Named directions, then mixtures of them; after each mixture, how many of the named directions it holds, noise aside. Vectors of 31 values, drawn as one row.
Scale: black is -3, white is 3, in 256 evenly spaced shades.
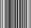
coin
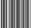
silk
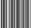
one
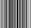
two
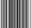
two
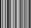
one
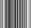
one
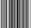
two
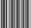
one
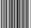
two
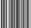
one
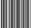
one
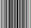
two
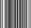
one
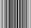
two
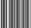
one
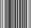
one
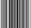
two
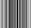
two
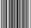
two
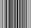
two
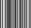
two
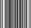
one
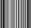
one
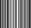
two
